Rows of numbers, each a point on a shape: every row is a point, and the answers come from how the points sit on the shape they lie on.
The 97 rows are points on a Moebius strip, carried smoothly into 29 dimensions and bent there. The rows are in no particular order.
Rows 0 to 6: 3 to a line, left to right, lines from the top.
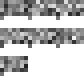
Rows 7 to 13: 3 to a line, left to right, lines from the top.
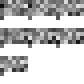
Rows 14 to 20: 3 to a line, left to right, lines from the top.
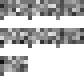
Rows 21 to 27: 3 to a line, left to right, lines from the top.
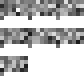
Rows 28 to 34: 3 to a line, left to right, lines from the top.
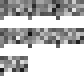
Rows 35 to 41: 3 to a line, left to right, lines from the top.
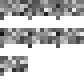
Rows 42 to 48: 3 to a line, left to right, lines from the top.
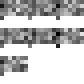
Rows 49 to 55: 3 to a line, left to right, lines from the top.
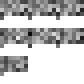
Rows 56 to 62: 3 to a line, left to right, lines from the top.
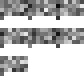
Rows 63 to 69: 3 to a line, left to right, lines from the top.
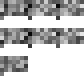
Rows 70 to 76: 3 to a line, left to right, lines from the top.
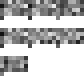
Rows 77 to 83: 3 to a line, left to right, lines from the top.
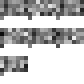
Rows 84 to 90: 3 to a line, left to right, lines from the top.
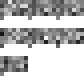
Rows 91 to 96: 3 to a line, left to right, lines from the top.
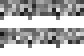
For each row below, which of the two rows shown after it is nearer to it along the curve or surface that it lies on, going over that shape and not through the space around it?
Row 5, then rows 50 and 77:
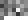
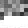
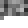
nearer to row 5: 77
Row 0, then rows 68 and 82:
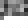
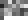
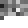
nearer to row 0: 82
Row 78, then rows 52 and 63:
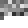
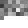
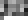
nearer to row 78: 63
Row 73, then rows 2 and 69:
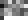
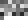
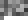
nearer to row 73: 2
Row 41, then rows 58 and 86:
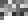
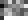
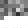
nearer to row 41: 58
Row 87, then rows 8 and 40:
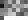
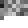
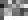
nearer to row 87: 8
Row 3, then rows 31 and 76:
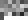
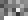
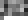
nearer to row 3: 76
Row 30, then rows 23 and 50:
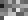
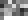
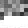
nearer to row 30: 23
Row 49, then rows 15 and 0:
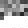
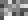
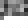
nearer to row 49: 0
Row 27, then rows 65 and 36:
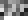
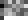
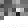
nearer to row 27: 36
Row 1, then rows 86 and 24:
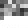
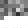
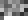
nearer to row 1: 24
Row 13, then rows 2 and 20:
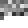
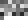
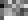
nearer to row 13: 2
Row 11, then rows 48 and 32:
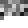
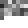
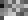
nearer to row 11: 48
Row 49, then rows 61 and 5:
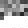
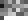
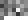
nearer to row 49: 5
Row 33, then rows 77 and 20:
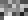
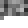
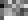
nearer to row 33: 77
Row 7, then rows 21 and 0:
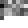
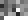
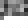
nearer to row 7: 21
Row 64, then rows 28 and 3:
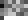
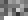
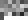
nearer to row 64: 28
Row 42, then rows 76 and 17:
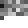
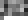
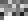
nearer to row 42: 76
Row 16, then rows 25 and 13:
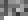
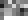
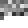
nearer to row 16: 13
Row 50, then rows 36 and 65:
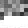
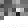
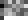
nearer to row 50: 36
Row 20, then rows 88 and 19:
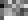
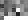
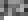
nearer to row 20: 88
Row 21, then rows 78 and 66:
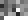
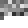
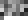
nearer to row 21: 66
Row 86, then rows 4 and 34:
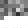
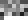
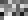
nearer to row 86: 4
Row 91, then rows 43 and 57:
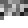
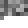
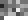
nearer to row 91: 43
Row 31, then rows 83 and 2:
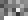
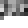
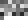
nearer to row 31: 83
